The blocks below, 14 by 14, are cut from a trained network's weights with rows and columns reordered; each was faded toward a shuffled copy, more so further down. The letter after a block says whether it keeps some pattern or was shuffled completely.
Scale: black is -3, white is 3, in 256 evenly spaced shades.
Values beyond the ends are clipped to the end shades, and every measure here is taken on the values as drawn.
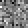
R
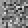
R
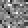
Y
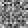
R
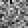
R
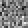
Y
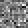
Y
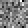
R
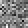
Y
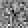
R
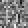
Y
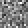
R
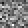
R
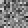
Y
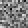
R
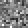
R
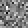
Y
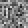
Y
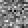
R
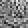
R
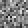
R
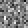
R
